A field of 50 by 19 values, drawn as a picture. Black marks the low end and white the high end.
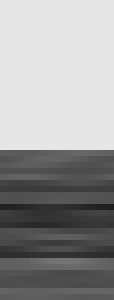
It is made of 2 by 1 panels. Panel 1,1: very high, flat. Panel 2,1: low, streaked across.
